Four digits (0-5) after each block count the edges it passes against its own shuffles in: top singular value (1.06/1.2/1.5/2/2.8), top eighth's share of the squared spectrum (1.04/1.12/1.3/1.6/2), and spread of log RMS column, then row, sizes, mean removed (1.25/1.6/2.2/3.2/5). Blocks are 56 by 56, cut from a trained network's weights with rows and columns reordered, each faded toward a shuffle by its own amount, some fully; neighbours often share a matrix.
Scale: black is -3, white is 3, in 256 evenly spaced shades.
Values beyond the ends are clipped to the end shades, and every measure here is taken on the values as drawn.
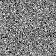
0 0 0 0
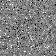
1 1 0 0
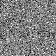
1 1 0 0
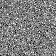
0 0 0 0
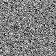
0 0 0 0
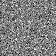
1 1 0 0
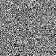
2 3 1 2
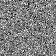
0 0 0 0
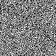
1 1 0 0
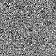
2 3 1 2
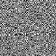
3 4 2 2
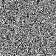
0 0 0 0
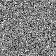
0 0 0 0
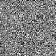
3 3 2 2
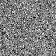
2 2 0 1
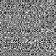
4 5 1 3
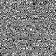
3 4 1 3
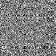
3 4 1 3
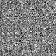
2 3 0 2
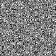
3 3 0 1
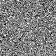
1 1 0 0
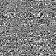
3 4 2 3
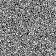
1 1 0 0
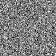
2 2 0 0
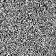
2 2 0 0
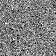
2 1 0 0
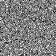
1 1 0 0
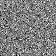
0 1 0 0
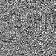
3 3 1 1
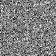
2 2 0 0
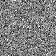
2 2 0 0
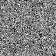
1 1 0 0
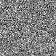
2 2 0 1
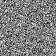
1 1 0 0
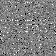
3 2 0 1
